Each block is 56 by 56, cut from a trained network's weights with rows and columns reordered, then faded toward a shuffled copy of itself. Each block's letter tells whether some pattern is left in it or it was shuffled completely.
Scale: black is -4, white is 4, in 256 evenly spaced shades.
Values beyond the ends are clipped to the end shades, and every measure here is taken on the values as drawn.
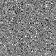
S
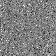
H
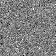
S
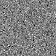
S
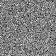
H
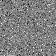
H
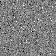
H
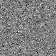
H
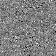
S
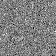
H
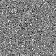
S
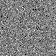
S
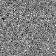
S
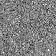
H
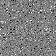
S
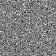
S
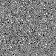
S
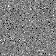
S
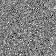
H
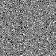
S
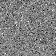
H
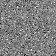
H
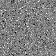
S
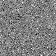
H
